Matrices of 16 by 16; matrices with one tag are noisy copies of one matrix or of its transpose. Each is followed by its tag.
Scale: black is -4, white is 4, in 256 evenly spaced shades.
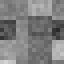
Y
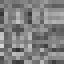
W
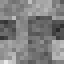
Y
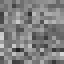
W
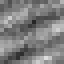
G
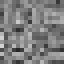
W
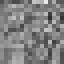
W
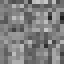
W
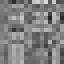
W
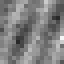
G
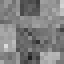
Y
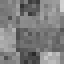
Y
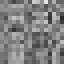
W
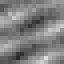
G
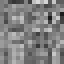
W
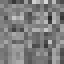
W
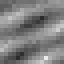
G
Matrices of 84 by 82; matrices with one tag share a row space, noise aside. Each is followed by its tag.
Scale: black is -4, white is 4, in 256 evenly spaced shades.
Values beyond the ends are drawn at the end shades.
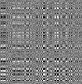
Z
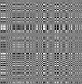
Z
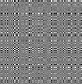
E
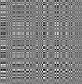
Z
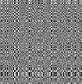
E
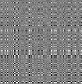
E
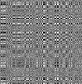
Z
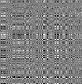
Z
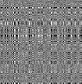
E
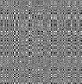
E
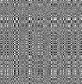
E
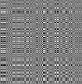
Z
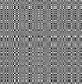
E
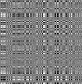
Z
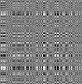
Z
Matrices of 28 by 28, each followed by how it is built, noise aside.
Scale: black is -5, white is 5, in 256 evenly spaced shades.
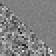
lower triangular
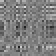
low rank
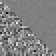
lower triangular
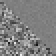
lower triangular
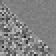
lower triangular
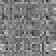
low rank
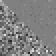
lower triangular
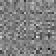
low rank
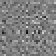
low rank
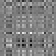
low rank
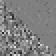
lower triangular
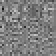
low rank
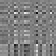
low rank
